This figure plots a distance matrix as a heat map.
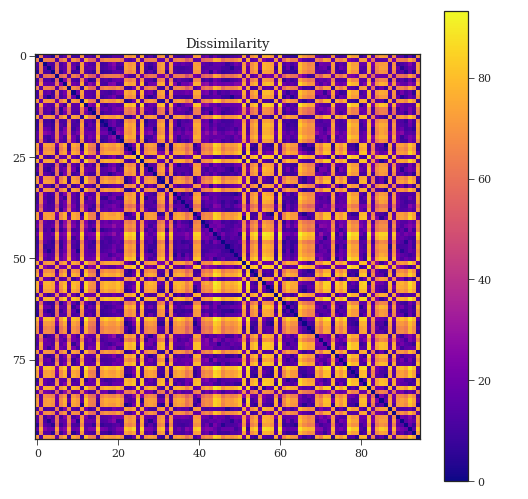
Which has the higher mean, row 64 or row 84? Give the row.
84
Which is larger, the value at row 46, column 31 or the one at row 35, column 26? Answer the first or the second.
the second
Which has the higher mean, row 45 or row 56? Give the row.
56
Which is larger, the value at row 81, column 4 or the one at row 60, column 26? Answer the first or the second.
the first
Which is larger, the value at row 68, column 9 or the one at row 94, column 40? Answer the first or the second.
the first
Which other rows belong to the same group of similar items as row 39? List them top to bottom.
1, 5, 8, 11, 15, 22, 23, 24, 26, 30, 31, 33, 40, 51, 53, 54, 56, 57, 58, 60, 65, 66, 67, 68, 73, 77, 78, 79, 82, 84, 85, 86, 88, 94
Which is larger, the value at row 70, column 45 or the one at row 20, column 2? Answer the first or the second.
the first
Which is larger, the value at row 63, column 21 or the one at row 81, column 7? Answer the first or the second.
the second
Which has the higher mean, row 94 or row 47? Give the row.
94
